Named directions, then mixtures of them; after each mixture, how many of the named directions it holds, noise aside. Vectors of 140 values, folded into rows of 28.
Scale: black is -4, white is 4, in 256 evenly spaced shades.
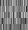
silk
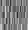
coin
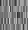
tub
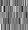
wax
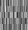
two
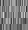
two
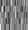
two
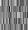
one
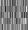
one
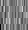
three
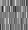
two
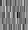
three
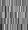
one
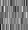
one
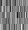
three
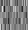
one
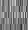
three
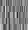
three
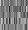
three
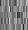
one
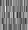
two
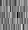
two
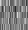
three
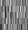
one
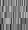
three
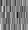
three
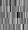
two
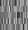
one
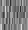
one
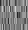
three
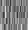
one
